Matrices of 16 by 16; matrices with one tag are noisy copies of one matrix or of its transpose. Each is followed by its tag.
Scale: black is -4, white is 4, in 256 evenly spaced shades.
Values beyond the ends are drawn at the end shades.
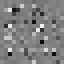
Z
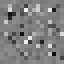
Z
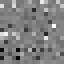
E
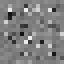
Z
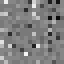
E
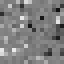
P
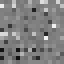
E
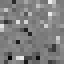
P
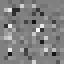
Z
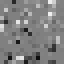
P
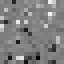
P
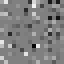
E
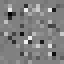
Z
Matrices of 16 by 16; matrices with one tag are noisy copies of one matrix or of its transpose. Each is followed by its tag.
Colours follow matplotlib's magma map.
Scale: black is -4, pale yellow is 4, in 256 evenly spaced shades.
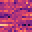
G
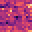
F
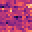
F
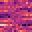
G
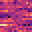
G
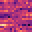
G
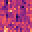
F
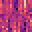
G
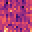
F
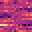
G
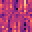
G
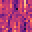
G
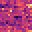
F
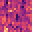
F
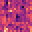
F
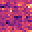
F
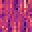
G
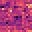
F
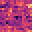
F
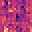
F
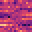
G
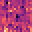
F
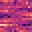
G
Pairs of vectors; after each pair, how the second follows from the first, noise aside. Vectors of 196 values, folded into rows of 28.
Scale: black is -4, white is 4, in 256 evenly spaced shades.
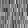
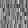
shuffled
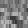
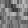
reversed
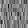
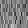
shuffled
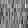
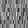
shuffled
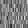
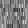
shuffled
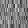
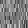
shuffled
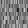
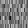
reversed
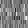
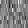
shuffled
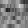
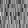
shuffled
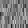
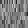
reversed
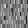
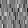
shuffled
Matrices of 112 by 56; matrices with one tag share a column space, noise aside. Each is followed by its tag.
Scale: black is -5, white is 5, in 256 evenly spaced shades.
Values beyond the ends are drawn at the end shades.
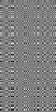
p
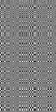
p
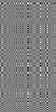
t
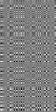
p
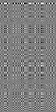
t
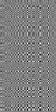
p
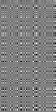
p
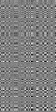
p
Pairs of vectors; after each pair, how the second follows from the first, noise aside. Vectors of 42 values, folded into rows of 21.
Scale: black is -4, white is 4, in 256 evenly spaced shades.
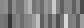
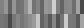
copied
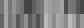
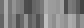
copied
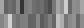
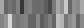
copied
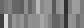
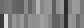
copied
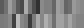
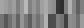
shuffled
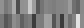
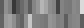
shuffled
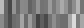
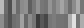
copied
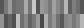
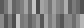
copied
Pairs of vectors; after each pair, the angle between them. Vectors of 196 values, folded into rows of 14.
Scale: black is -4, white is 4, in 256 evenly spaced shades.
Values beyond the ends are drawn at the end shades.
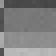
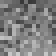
partly aligned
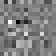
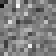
partly aligned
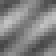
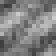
nearly parallel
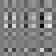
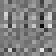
nearly parallel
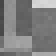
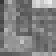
nearly parallel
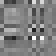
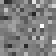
partly aligned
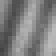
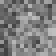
partly aligned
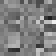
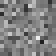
orthogonal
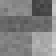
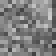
partly opposed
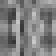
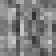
nearly opposite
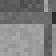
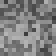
partly aligned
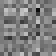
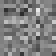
nearly opposite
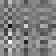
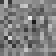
partly opposed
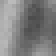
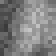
nearly opposite
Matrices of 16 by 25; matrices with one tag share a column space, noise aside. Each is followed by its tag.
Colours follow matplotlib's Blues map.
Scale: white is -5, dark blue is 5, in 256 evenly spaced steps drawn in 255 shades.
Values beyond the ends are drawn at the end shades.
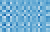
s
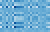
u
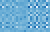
u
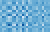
s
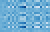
u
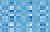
s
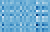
s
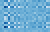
u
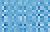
s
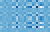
u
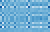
u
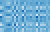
s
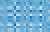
s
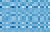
u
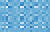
u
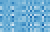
s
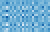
s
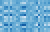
s
